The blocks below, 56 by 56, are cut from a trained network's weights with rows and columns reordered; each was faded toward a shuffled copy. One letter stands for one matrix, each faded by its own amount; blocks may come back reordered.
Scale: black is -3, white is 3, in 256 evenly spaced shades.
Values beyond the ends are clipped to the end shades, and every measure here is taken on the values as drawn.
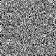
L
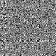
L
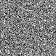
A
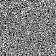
A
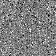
A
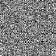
L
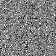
A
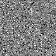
A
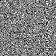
A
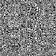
L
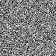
A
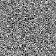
L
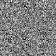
L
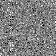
A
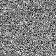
A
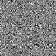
L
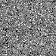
A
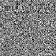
L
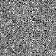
L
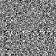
L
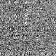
L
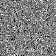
A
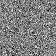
A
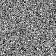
A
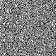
A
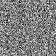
A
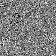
A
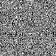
L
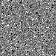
A
